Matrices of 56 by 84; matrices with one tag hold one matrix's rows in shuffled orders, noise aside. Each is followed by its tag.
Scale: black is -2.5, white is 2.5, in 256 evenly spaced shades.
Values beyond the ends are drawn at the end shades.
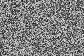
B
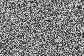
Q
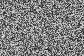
Q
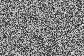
Q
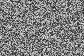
B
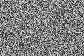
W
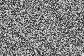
B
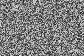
Q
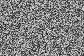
B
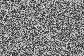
B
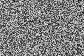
Q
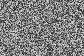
Q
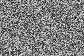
B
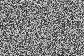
W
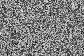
B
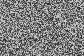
Q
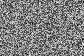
Q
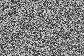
B
